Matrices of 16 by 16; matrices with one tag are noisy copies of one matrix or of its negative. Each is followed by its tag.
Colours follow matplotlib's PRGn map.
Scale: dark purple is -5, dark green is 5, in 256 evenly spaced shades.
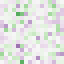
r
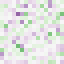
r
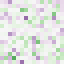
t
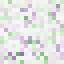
t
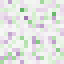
t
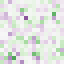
t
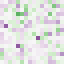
r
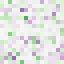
t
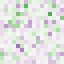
r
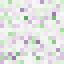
t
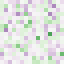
r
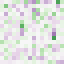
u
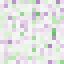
u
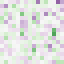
u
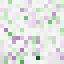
t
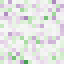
t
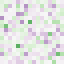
r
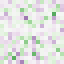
t
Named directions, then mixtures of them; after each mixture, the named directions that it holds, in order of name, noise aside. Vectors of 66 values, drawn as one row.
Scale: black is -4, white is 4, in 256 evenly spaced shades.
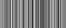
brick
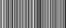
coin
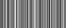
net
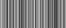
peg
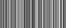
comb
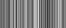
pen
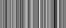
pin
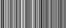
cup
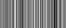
net, peg, pin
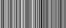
cup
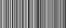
brick, coin, pin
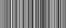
brick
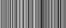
brick, cup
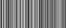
coin, cup, pen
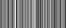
coin, net, pin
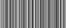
brick, comb, peg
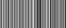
coin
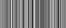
brick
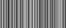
coin, pen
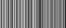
coin, cup, net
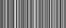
net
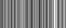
peg, pin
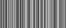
peg, pin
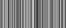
coin, comb, peg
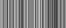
peg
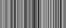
comb, pen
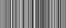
brick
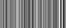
comb, peg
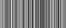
brick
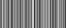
brick, coin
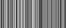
coin, cup, net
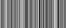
cup, pin
